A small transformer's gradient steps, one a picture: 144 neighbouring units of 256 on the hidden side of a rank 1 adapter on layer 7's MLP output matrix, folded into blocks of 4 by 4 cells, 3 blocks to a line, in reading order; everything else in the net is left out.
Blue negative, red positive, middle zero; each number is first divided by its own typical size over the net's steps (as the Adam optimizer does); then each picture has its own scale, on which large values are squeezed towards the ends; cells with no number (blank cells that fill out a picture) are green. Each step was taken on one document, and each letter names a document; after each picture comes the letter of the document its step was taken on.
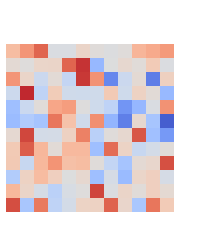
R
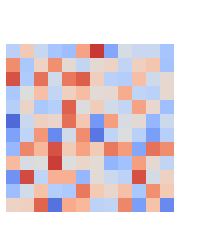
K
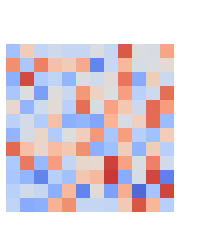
K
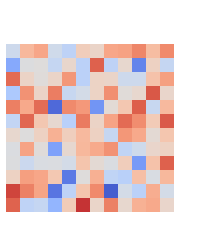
R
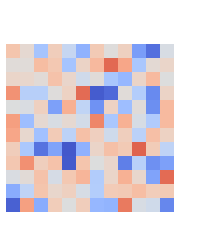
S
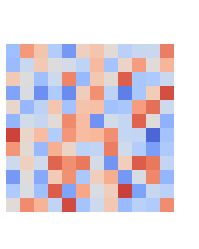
K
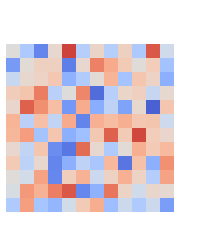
S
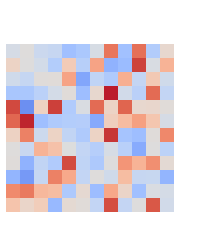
R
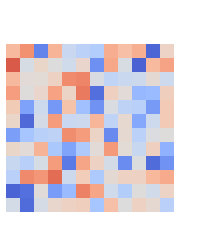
S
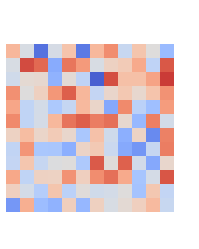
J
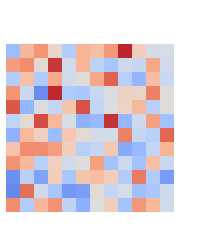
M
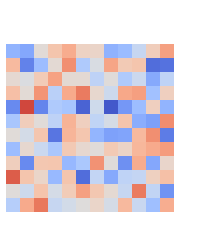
J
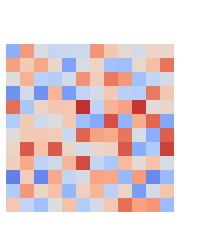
M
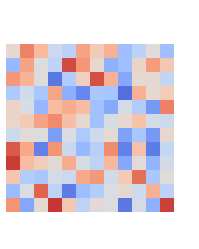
M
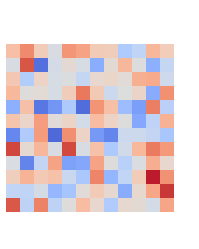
M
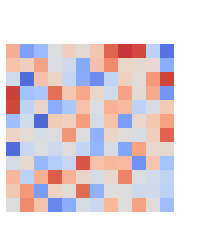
R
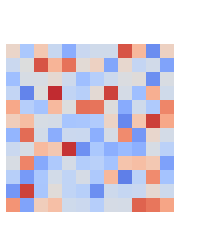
R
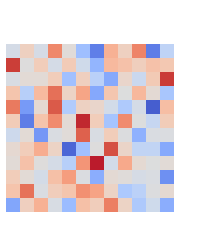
S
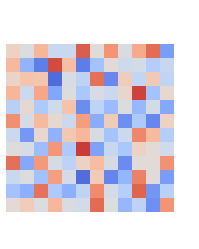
J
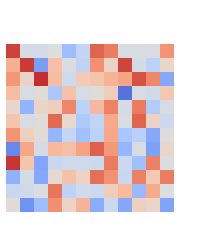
K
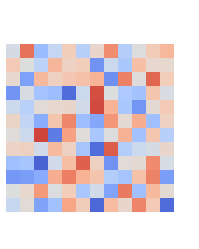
K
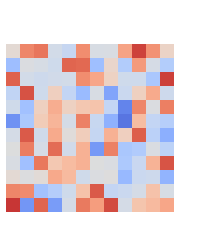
R
